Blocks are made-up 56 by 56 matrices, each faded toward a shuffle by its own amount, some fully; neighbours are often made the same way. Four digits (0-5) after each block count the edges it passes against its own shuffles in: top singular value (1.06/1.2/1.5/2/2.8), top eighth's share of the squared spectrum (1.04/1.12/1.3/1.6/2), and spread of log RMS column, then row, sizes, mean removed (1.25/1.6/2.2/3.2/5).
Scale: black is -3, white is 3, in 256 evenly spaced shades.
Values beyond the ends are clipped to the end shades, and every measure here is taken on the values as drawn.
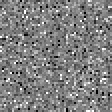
0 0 0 0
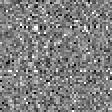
3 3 1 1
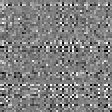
5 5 3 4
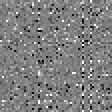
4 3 2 1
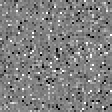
0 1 0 0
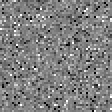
1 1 0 0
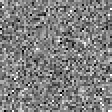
1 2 0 0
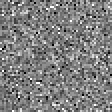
0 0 0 0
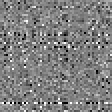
4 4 2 3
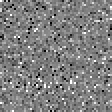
0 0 0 0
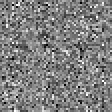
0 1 3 0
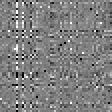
5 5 3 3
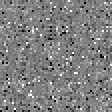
3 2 0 1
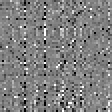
4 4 3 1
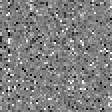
3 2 1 0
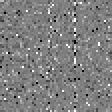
3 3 1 0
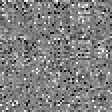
3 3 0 1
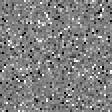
0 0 0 0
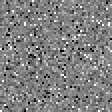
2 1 0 0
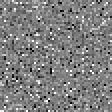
1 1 1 0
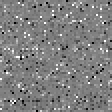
2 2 0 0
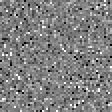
1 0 0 0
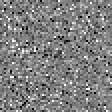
3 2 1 0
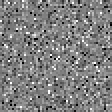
2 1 0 0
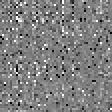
4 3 2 1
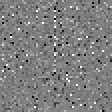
3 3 1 0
